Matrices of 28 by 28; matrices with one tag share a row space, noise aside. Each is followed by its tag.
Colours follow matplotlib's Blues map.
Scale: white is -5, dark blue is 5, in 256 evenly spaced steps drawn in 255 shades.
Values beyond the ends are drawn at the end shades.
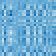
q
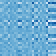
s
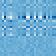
q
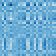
q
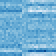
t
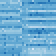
t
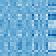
s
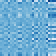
s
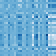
s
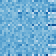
s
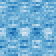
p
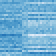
t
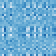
q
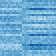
t
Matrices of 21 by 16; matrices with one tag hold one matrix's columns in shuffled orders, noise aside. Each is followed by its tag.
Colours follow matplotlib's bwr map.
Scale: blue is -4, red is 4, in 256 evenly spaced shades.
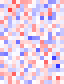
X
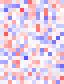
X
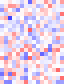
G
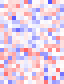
G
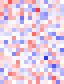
X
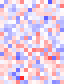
G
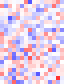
G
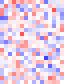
X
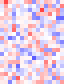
X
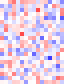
X
